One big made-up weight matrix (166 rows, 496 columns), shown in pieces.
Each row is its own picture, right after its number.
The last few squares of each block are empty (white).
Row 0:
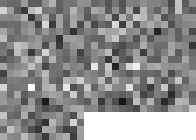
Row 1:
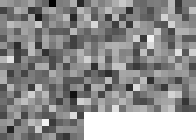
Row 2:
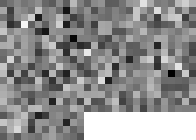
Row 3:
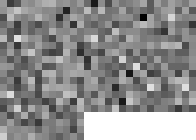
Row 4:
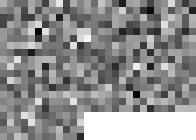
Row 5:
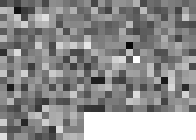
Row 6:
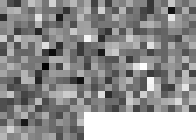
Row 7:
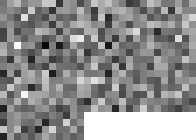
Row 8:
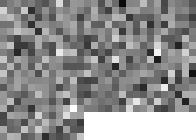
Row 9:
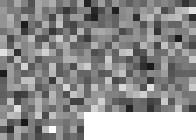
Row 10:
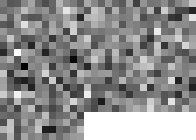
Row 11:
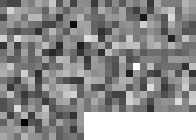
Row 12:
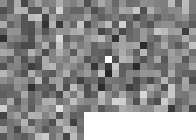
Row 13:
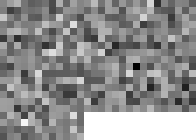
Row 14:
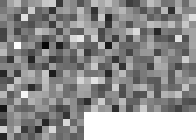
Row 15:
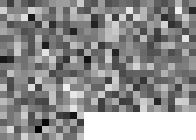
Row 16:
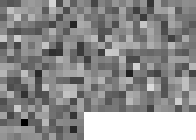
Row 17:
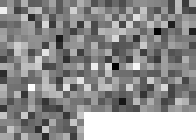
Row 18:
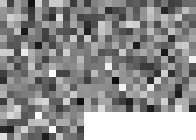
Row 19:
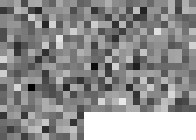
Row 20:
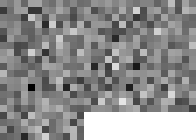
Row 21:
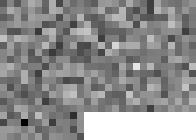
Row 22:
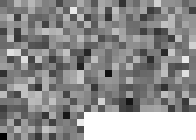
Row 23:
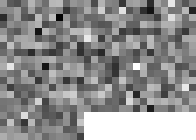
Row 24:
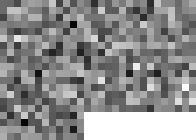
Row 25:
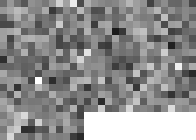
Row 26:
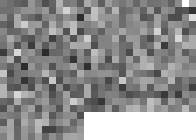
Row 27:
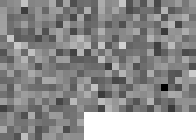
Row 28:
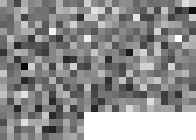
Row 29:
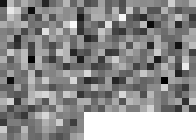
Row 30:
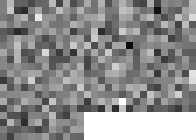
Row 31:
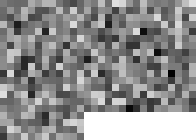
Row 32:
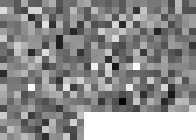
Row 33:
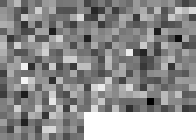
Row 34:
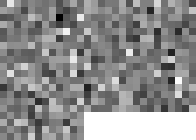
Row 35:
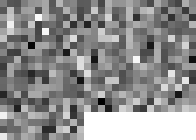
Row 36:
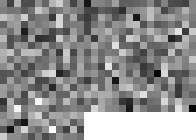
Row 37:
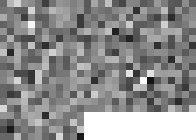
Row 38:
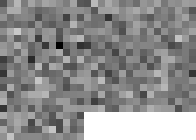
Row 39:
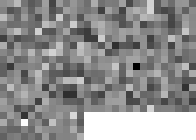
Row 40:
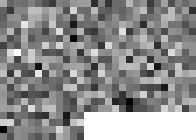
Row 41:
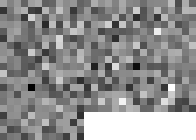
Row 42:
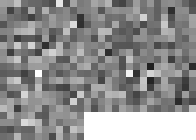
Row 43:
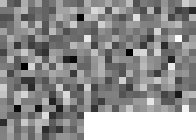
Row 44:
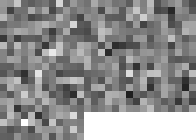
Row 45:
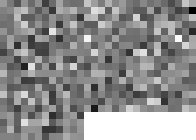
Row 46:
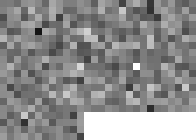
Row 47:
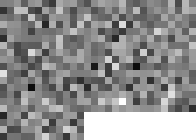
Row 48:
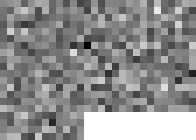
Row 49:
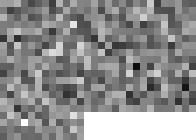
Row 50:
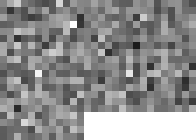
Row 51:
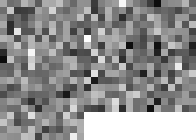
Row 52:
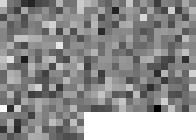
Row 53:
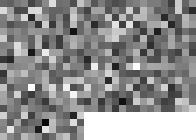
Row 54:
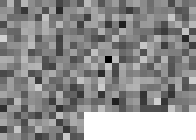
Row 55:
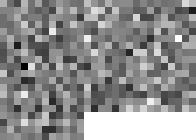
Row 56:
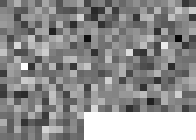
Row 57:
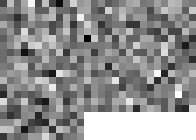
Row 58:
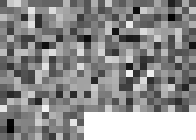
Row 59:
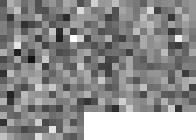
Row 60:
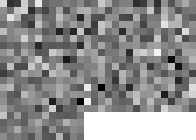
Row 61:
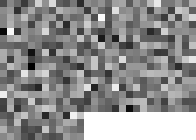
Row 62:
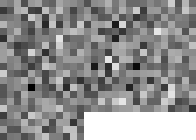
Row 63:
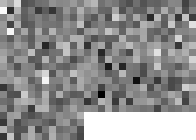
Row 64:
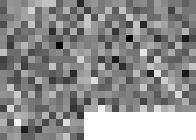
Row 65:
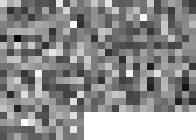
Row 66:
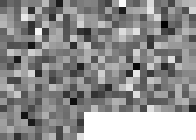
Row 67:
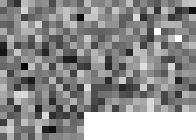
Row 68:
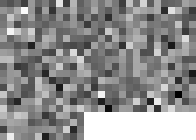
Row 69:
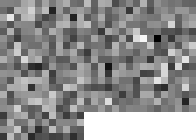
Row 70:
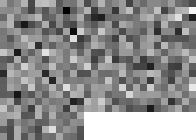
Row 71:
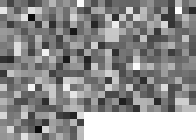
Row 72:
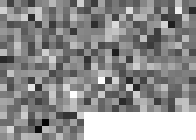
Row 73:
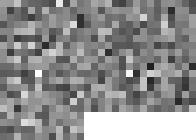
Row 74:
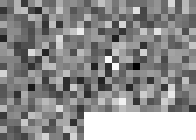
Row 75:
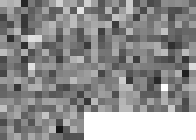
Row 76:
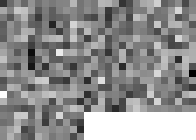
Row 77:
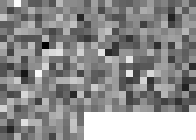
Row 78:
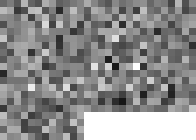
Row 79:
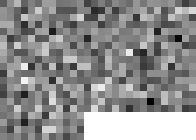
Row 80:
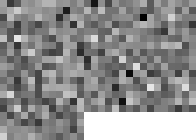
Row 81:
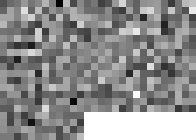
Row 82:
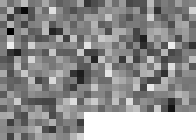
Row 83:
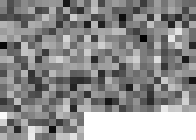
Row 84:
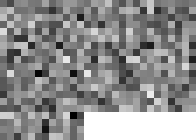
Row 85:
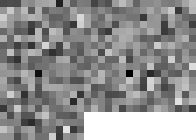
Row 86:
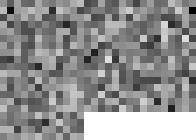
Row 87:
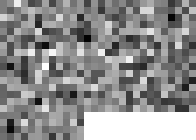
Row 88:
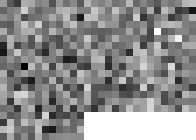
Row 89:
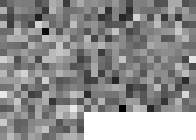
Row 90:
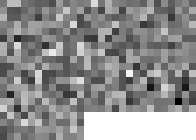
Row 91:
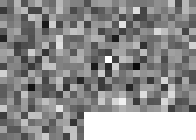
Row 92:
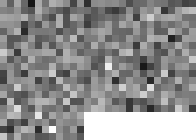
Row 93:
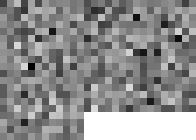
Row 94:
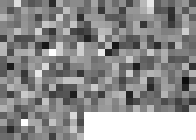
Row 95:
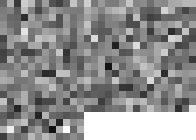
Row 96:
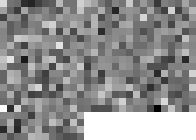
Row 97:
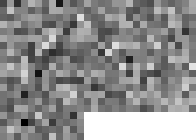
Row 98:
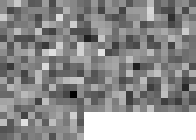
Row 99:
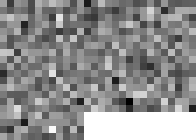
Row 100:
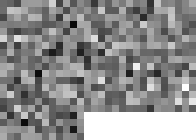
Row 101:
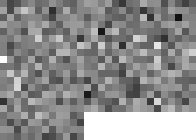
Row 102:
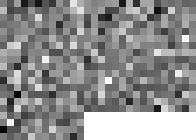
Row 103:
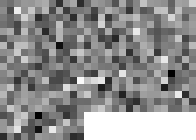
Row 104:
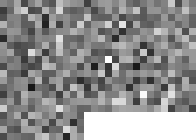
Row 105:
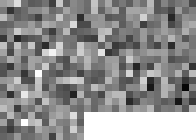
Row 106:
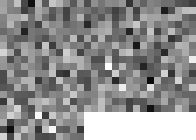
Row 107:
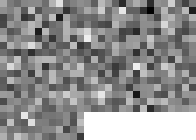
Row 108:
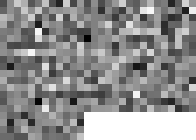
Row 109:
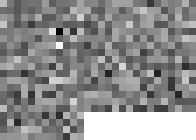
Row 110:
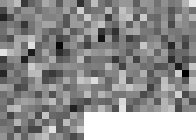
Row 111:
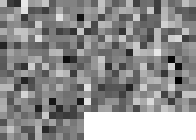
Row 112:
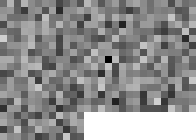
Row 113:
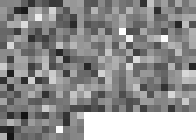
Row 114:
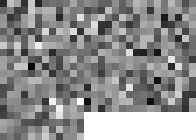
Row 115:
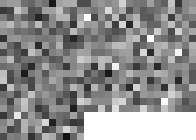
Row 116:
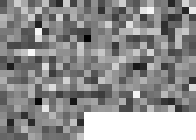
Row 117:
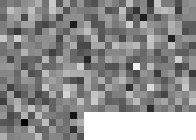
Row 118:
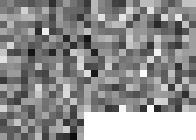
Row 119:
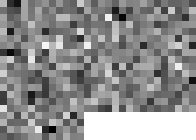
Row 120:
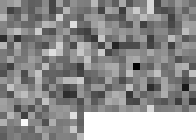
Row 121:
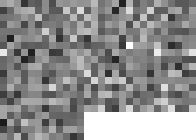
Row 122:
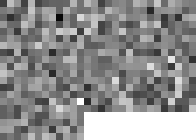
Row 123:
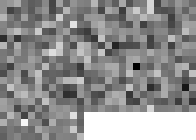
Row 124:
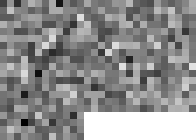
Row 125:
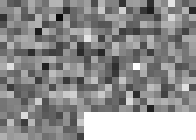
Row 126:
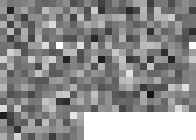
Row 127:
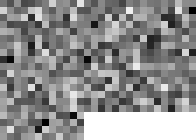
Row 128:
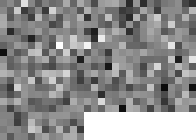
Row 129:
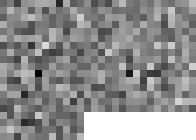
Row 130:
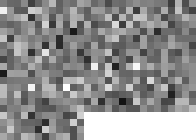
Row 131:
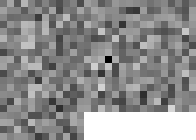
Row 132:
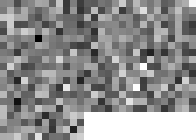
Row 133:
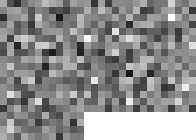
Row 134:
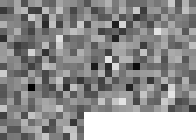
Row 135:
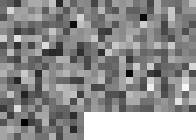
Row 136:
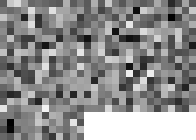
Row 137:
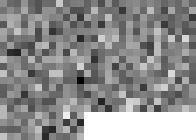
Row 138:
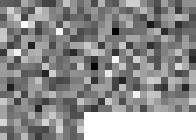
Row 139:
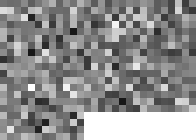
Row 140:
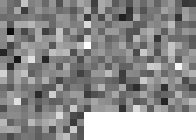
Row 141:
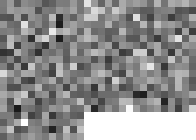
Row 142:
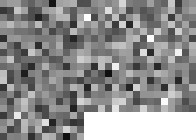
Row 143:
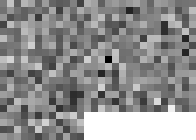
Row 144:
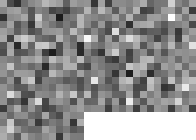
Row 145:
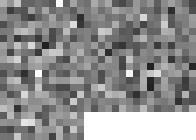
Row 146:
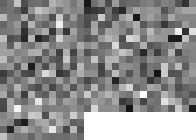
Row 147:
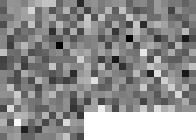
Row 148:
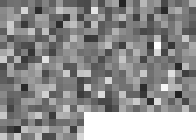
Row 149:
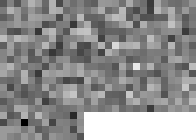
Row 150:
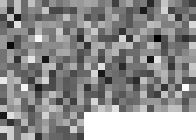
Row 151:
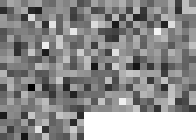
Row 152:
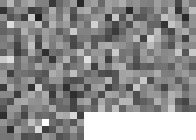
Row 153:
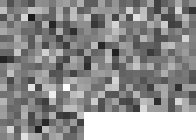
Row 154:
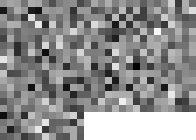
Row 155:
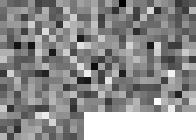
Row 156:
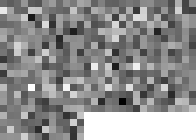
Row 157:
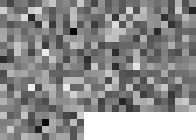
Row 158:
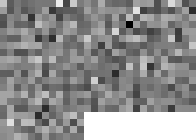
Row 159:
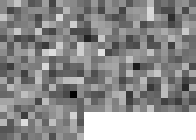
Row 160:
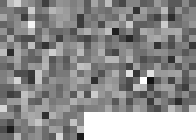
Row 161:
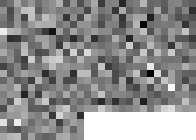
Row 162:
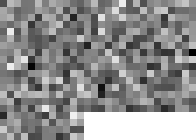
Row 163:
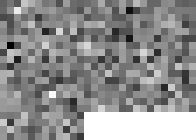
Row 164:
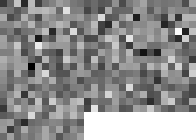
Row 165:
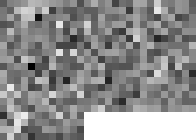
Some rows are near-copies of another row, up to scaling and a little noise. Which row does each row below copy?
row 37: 160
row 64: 147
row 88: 67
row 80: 3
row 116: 108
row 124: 97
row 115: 142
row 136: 58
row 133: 144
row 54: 112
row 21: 149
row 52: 96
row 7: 14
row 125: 23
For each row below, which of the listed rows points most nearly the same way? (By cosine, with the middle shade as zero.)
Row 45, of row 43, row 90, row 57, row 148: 43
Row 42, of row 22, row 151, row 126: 151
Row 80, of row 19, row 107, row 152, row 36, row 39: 107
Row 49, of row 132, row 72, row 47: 47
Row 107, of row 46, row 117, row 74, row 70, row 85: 46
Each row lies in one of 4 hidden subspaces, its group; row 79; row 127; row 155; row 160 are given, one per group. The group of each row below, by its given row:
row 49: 160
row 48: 155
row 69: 155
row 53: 127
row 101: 155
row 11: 160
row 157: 127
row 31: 155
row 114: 79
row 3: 160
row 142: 127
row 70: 79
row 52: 155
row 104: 127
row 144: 160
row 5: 155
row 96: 155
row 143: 127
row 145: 160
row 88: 79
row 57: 79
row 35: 155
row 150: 155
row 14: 155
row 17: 127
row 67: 79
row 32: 127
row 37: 160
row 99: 79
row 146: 79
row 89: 155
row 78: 127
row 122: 79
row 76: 155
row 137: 155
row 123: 160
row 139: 127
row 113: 155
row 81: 160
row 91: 127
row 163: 155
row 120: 160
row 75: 155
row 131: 127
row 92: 79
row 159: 160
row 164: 79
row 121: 155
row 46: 160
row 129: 160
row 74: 127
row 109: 155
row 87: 160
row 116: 160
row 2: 155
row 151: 127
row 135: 160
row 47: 127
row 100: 160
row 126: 155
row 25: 155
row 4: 160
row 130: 127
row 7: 155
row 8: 155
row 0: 127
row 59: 155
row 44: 160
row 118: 155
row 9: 79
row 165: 155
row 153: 127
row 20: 127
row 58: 160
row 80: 160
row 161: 155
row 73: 160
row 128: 155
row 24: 160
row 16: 160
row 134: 127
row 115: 127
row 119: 155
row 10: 79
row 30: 155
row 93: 79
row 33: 79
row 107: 160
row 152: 127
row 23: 160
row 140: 155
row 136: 160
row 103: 155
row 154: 127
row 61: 155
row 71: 127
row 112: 127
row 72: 127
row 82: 155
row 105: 160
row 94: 160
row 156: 127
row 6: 160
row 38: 155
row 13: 160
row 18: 79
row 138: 155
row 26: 79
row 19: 127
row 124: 160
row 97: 160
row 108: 160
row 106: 79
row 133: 160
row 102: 155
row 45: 79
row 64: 155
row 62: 127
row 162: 155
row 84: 155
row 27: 155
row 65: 160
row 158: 160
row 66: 160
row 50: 160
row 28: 79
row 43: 79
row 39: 160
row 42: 160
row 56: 79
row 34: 79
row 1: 127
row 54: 127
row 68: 155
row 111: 79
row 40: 155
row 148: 155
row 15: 127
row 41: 127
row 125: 160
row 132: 155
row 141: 79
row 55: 79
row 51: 155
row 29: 155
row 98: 160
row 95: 79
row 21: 160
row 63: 155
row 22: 155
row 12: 127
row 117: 160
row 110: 155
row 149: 160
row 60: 79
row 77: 160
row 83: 155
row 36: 79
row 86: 127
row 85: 160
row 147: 155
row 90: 160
